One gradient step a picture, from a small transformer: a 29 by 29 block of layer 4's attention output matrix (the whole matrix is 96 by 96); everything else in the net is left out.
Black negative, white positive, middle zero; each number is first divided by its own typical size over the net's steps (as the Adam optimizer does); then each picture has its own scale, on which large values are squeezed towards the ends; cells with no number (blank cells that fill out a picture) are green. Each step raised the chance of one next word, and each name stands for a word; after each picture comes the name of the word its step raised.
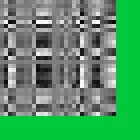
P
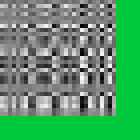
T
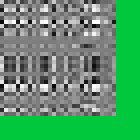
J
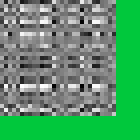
J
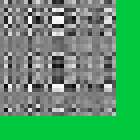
J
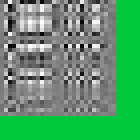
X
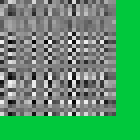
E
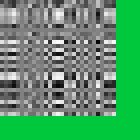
E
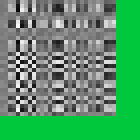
T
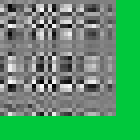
J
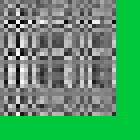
P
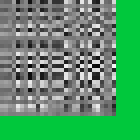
T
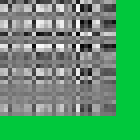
X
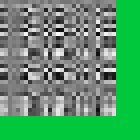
T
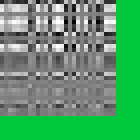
X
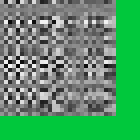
T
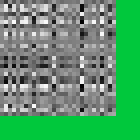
J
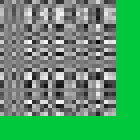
E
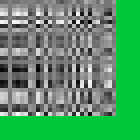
P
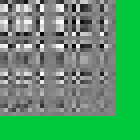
X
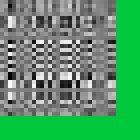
E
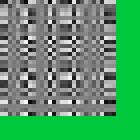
E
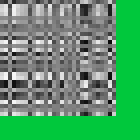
E
